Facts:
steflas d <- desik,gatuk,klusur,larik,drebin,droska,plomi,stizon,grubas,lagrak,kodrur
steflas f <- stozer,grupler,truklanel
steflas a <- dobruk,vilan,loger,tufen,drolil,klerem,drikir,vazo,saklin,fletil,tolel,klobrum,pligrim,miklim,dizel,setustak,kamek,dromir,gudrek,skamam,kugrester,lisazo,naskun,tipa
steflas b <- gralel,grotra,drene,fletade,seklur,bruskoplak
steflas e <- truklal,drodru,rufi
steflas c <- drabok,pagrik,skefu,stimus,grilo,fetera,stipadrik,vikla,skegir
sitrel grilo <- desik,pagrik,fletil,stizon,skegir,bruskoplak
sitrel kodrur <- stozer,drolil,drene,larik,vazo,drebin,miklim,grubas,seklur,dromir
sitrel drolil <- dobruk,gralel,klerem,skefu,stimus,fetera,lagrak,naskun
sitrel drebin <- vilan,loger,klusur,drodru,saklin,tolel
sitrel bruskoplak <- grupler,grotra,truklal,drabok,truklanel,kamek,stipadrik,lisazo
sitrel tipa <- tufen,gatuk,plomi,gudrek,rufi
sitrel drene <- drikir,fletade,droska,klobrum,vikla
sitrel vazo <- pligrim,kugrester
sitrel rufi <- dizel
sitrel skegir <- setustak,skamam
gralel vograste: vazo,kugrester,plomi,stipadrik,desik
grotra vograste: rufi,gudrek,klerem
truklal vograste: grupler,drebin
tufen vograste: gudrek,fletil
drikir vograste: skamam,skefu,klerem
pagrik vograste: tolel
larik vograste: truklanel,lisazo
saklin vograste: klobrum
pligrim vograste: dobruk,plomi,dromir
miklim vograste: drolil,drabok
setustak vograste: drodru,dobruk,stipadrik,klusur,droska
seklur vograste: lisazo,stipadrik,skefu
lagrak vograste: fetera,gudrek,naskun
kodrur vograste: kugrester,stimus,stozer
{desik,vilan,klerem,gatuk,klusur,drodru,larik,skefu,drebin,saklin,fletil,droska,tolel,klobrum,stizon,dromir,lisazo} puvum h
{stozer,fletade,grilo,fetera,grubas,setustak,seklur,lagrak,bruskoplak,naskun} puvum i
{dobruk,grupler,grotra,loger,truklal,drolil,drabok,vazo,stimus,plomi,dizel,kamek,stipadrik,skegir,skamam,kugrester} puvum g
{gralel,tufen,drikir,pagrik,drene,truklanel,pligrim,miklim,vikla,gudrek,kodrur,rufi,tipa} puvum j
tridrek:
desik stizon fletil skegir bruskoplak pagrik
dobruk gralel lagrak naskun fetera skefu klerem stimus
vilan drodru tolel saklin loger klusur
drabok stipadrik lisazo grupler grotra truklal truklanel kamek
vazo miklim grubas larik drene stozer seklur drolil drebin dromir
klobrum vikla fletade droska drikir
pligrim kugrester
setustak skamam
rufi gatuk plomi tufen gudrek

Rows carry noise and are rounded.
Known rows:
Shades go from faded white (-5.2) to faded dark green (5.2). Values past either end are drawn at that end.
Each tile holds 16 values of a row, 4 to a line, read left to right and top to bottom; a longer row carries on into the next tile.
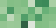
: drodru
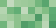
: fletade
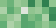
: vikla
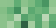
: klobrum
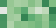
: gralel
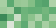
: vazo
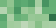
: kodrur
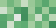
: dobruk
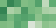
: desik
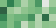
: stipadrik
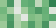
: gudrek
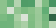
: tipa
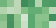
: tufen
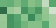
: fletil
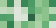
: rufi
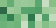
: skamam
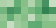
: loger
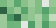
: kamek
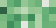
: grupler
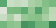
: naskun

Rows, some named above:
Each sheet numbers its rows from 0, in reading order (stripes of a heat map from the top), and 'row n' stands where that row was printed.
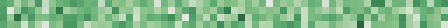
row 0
setustak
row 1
stizon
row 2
grilo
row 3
dobruk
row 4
bruskoplak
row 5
grilo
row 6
drodru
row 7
tufen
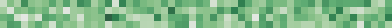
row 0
dizel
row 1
tipa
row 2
plomi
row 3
skegir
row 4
drebin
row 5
kodrur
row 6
pagrik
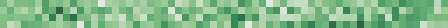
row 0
drene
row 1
kamek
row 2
stozer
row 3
seklur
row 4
truklal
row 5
fetera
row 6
skefu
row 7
desik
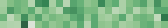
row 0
drodru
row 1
larik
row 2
miklim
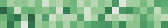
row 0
grotra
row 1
stimus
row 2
lagrak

